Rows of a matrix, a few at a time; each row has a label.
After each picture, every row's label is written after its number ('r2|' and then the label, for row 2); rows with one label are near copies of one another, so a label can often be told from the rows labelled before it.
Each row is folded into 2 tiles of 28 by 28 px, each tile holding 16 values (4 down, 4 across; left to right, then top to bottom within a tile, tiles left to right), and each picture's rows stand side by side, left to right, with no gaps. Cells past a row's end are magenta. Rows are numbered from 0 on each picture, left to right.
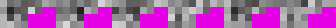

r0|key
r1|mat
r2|mat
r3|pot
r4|key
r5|pot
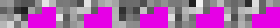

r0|mat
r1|pot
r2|key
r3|pot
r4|pot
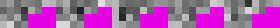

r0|mat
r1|mat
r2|key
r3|mat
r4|pot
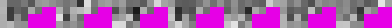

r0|key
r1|pot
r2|mat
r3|key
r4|mat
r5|key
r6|mat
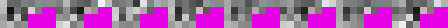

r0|key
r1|mat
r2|pot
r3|key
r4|key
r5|mat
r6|key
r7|mat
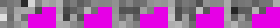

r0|pot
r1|key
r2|key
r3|key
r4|key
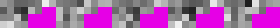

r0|mat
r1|pot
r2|mat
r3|mat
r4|pot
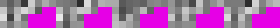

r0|pot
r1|pot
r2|key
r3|pot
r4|pot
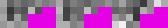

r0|key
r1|key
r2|mat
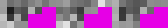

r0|key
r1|mat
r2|key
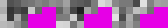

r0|key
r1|mat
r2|pot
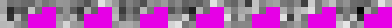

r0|key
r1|mat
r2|key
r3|mat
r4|pot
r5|pot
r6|mat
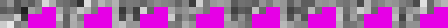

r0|mat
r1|pot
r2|key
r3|pot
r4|key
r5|key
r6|pot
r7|pot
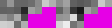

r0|mat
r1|mat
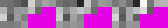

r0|pot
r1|pot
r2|pot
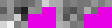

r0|mat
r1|key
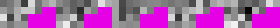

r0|pot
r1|mat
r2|key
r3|pot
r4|mat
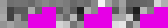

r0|key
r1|mat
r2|mat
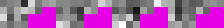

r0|pot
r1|mat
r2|mat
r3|key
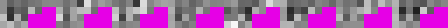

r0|key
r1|pot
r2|pot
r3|key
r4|mat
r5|key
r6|pot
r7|key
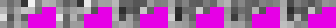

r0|pot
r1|pot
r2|key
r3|key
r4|key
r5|key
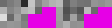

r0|pot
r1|key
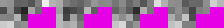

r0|mat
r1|key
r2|mat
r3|mat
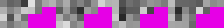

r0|pot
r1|mat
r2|key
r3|key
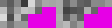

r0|pot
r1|key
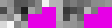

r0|mat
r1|key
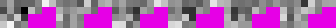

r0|mat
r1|pot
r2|mat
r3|mat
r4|key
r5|pot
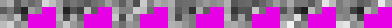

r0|mat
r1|key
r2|pot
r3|key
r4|key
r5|mat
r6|mat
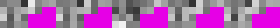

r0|pot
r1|pot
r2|mat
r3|pot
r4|pot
